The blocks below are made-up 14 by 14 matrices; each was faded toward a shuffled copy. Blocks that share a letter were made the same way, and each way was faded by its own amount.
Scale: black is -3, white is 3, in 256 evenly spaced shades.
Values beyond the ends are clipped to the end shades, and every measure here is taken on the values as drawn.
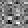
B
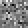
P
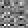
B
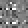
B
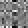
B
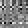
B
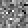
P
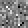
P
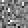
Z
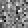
P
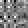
B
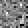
Z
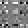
B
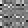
B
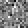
P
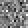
Z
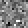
P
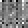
B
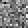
P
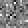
Z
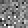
P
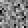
Z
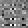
B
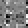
B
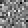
P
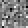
Z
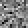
P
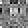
B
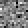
P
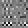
B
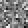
Z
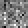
Z
